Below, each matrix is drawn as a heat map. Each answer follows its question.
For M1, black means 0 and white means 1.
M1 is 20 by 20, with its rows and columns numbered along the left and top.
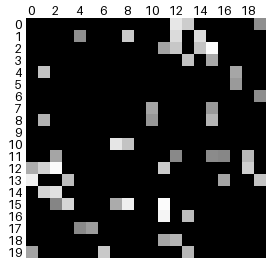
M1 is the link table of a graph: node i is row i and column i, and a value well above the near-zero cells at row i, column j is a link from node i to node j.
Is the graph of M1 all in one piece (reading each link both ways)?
no
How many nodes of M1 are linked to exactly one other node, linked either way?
2
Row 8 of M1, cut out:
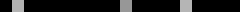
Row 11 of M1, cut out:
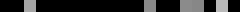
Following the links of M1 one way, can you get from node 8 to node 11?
yes
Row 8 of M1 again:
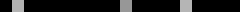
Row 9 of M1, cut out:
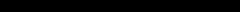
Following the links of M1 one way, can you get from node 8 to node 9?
no
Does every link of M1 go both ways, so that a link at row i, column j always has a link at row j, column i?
yes
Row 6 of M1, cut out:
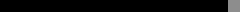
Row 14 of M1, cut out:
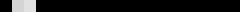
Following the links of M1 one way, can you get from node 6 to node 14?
yes
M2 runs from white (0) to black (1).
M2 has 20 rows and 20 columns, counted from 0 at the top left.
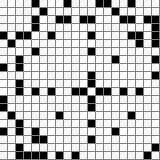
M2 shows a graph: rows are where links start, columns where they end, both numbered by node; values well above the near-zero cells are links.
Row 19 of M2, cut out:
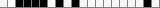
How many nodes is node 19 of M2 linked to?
7
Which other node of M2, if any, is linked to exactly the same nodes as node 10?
node 15
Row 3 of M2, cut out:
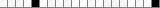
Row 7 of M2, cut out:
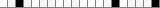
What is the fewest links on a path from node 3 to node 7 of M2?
2
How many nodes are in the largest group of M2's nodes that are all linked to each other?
3
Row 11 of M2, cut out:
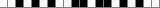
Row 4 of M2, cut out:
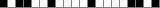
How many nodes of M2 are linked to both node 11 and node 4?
3
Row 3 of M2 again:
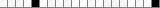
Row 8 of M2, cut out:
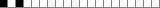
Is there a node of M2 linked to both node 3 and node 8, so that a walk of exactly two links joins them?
no
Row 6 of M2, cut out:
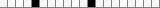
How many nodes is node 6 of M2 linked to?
2
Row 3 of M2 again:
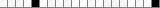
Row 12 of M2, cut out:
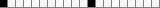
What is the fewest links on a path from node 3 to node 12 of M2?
3
